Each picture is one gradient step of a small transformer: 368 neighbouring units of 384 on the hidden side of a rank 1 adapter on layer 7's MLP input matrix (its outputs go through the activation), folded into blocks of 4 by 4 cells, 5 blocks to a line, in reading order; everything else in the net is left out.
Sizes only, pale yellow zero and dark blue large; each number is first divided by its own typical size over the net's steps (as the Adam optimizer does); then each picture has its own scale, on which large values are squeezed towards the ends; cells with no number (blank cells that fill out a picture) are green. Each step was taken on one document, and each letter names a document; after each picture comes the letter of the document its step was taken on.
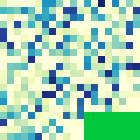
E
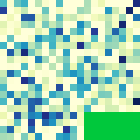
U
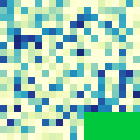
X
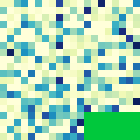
U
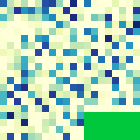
E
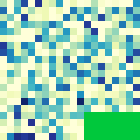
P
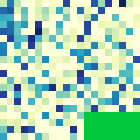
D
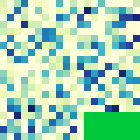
U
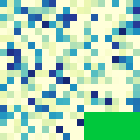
E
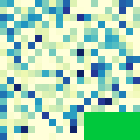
D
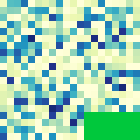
X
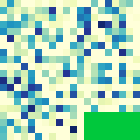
D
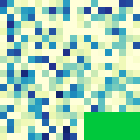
X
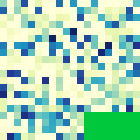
P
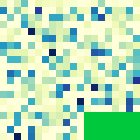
U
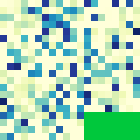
E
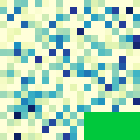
U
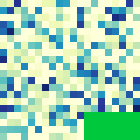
D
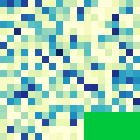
X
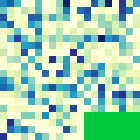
X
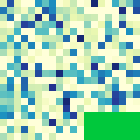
E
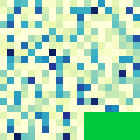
U
